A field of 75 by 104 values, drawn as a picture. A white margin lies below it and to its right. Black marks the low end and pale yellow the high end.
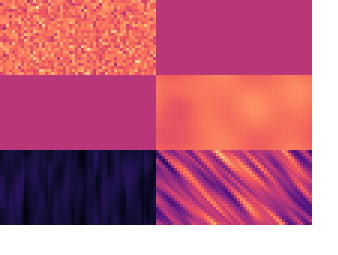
It is made of 3 by 2 panels. Panel 1,1: high, fine-grained. Panel 1,2: middling, flat. Panel 2,1: middling, flat. Panel 2,2: high, smooth, faint in contrast. Panel 3,1: very low, streaked downward, faint in contrast. Panel 3,2: middling, slanting down to the right, strong in contrast.
